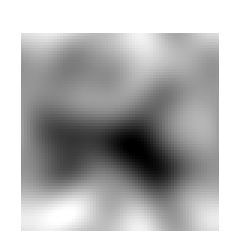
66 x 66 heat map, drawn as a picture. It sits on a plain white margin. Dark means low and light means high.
No overall slope runs across the table. No regular stripes run through it. The field is smooth, with broad soft blobs. The centre is the ninth with the lowest average. The ninth with the highest average is the bottom left.
